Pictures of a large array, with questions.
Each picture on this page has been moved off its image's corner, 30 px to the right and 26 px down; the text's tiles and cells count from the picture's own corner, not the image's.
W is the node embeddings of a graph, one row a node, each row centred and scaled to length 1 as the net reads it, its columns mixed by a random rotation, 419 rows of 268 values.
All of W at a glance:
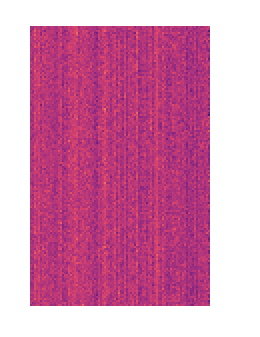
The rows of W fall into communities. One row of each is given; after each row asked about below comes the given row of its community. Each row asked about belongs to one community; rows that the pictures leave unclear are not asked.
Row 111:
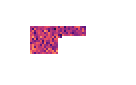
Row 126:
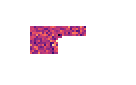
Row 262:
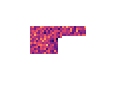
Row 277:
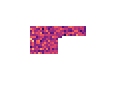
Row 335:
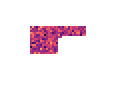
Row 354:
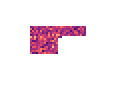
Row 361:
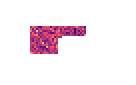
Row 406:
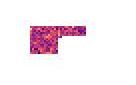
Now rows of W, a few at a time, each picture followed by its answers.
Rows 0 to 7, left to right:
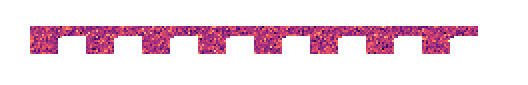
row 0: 262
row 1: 354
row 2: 361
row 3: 111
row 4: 361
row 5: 354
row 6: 111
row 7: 126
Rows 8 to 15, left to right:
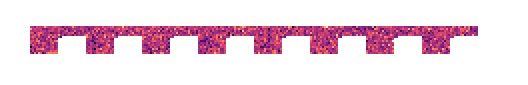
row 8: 277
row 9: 354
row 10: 262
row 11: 354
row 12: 335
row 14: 126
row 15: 406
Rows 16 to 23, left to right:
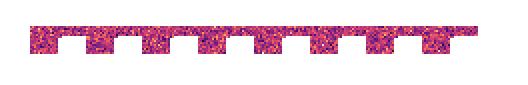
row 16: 335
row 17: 335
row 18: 262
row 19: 354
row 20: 354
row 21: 126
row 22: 406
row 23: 111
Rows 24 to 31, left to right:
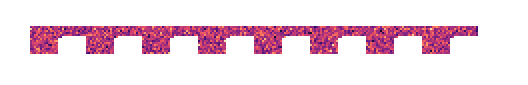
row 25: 262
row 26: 277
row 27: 126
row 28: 262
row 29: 126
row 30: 335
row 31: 335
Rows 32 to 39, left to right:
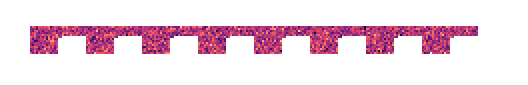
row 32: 354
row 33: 354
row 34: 277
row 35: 262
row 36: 406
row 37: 111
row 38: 277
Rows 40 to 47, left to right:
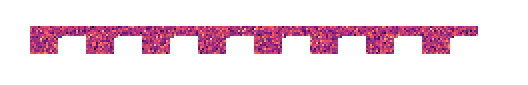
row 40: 361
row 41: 262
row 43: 406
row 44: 335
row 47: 361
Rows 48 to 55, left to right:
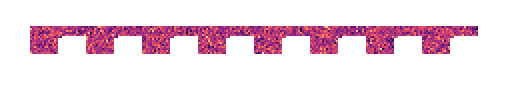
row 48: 361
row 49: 111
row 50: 361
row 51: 361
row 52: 354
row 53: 111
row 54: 262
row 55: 406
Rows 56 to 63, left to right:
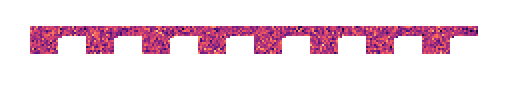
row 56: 406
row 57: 277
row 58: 111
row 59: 111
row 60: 406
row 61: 126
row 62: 277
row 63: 361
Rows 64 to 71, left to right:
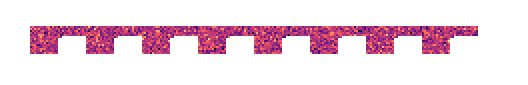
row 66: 111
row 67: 262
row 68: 277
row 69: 406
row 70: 361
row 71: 126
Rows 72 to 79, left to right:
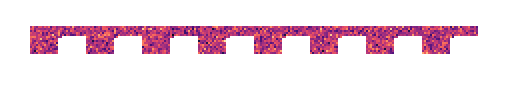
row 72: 277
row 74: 335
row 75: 126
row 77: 354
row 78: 335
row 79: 335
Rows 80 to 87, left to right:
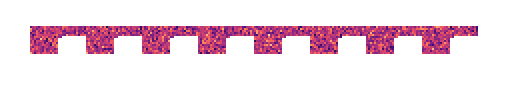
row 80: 361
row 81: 361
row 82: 406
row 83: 262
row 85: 335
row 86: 262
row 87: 335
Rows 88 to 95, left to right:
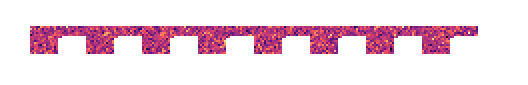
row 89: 406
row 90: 406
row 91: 277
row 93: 262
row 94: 335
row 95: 361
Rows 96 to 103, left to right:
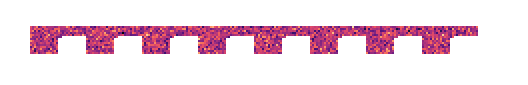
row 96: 406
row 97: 361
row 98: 262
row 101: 406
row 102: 406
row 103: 262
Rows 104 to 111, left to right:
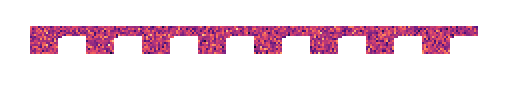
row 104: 361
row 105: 126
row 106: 354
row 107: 262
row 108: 277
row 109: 277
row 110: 406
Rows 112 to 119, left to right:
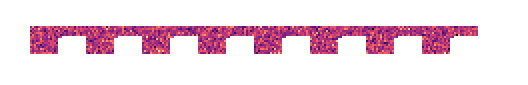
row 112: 335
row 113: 354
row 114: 354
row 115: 361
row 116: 277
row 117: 126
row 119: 277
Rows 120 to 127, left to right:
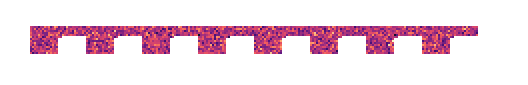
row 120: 354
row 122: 262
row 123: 126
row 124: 361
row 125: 406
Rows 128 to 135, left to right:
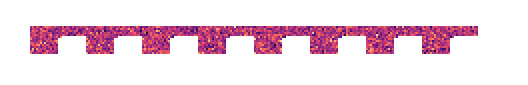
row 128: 111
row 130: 111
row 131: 335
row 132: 111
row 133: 277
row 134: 335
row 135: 277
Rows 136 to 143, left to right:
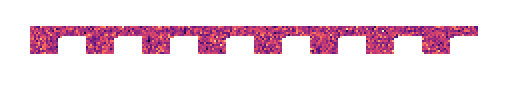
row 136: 262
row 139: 126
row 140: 277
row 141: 262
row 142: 126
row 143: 111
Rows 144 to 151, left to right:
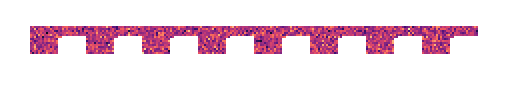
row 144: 354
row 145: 126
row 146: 406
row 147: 361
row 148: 354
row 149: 126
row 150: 126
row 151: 126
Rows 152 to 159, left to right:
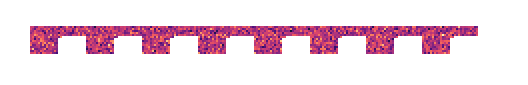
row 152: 262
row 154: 126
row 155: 354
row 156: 111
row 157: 262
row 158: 262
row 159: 354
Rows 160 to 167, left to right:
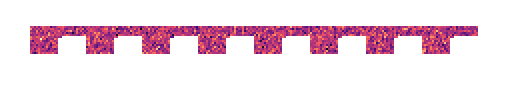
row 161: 335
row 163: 354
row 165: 111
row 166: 262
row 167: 111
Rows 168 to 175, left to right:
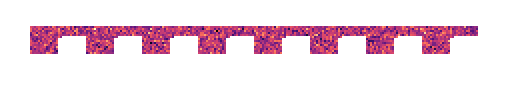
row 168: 406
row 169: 335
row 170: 126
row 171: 262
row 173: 406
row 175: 406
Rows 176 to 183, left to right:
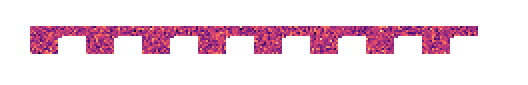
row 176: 406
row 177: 361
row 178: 361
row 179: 406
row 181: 361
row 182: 111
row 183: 335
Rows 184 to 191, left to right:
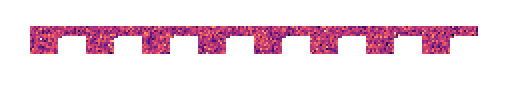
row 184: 361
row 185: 126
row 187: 277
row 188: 277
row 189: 111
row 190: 126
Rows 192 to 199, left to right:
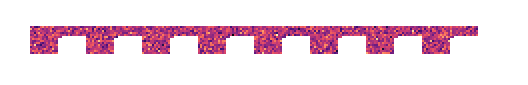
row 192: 335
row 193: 126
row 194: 111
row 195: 277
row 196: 277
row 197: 406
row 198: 361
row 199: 406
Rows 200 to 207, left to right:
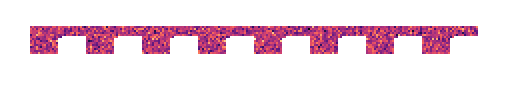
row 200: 277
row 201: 354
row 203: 361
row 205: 335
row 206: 126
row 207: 262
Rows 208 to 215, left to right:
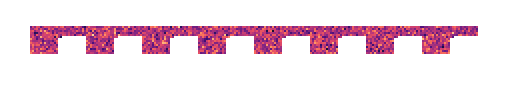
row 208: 111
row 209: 406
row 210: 335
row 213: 111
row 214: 277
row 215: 111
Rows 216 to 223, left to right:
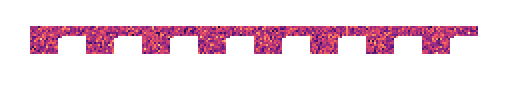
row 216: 361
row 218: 262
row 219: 277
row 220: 262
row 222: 262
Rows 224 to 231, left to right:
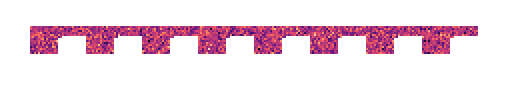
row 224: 277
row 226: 406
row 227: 277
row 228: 406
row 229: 262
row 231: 354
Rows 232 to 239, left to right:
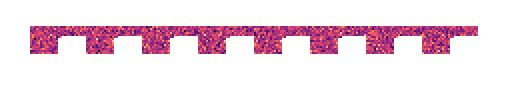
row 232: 262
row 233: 361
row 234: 126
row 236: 126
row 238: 262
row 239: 111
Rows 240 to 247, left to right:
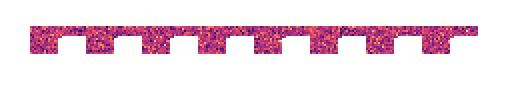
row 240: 361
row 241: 277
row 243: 335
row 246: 361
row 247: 406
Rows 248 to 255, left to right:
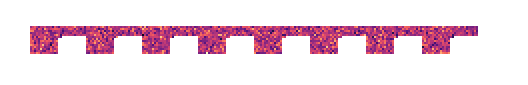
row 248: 126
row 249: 262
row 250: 335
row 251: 354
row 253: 361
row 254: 126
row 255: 335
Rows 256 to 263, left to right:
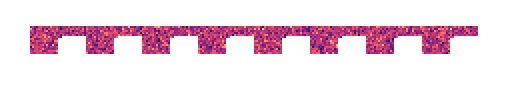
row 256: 126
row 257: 406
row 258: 335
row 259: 361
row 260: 335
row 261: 361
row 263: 406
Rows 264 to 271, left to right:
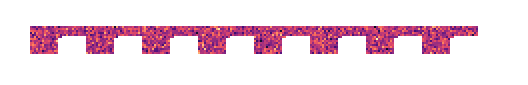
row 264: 126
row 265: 335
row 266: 126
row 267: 361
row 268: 354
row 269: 262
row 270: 361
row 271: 335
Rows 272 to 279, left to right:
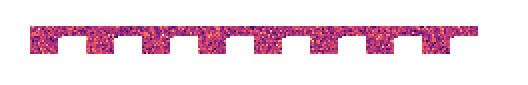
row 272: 262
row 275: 111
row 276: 126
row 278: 361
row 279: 335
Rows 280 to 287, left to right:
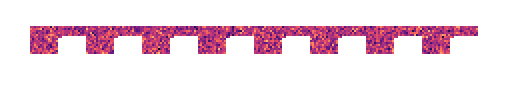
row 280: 406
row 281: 406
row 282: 111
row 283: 277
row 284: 126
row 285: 126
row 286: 126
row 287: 354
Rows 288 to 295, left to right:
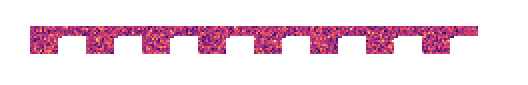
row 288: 354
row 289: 361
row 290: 361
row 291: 406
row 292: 277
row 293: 262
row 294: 126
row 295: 277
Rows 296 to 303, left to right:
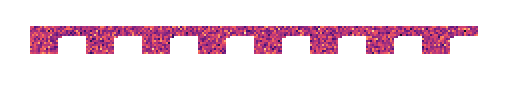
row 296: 262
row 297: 354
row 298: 335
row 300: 335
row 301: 126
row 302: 277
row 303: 126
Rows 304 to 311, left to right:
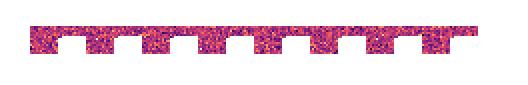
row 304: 126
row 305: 361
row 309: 406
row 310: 361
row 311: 335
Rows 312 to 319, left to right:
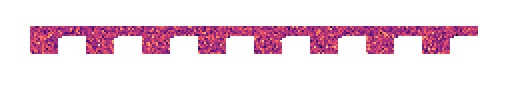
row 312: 262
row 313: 126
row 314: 111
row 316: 277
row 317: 361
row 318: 111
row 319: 277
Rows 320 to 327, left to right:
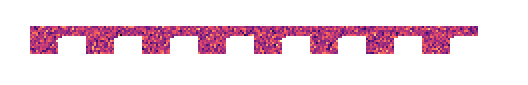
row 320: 126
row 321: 277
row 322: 126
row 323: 361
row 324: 126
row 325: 406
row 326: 354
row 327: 111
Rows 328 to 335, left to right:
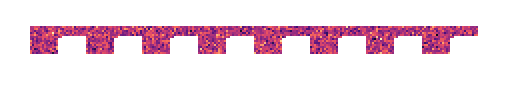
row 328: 406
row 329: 262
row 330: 361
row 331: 406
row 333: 354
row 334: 354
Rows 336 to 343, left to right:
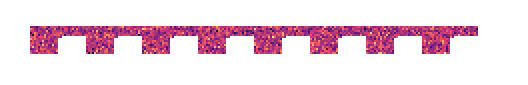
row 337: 354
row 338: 335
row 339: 361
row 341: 111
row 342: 262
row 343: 335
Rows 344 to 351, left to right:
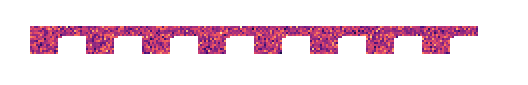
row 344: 335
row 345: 354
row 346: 354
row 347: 406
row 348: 406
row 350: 354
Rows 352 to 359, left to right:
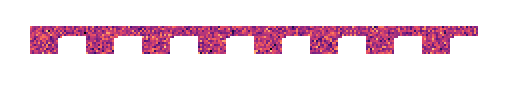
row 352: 262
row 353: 406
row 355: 277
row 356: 111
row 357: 406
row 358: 361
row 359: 335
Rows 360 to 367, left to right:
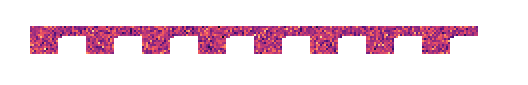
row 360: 111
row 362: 406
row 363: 361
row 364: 354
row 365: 111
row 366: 262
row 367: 277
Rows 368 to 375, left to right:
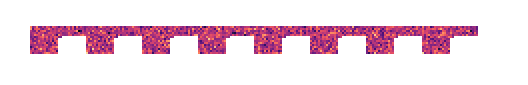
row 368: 406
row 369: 111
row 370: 361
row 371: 361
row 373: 406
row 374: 354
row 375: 406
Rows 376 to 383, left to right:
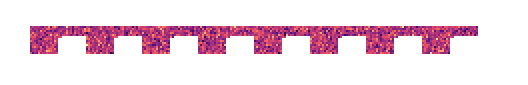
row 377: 126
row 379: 354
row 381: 262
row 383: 354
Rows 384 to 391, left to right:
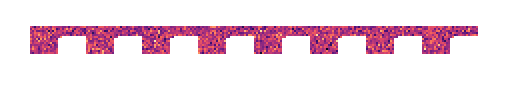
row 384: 262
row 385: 111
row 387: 111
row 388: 354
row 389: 406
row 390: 126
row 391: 262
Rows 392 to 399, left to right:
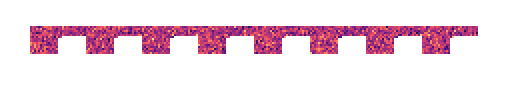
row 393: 361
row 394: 361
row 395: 335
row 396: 262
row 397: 111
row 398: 361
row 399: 262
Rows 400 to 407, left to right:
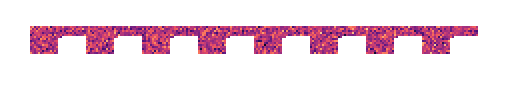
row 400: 361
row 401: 406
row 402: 361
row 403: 361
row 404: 335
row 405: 277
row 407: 126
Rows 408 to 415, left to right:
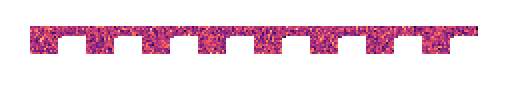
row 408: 361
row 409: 335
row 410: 335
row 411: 262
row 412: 126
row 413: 361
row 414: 406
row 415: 111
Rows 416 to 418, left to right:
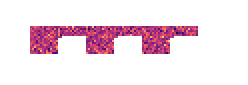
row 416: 406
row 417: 406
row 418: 126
